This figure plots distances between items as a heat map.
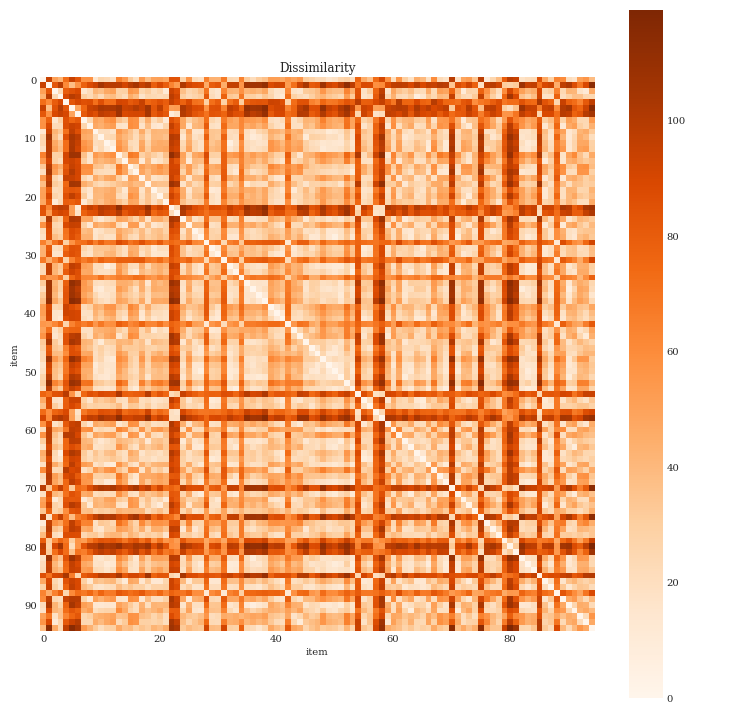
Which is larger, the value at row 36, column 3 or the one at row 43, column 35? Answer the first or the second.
the second
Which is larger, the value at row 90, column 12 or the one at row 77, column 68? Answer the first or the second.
the second
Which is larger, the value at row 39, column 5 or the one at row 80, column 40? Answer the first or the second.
the second
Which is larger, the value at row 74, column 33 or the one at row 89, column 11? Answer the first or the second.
the second
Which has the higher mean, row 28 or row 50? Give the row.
28
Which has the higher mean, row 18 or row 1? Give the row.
1
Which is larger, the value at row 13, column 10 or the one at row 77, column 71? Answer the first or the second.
the first
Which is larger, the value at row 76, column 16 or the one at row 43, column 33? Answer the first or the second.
the second
